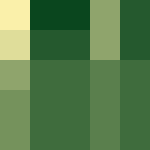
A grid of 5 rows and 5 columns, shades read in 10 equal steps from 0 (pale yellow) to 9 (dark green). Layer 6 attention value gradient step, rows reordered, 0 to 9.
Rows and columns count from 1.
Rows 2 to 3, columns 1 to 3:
1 8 8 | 4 7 7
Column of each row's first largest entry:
2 2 2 2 2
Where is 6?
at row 3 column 4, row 4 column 4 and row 5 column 4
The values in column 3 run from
7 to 9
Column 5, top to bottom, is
8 8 7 7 7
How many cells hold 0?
1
